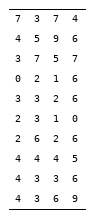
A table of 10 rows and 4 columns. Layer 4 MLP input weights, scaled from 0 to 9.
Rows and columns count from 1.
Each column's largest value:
7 7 9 9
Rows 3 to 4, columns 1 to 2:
3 7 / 0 2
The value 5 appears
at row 2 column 2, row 3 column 3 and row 8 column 4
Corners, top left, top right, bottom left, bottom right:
7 4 4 9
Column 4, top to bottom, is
4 6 7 6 6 0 6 5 6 9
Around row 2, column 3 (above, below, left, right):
7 5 5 6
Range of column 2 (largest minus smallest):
5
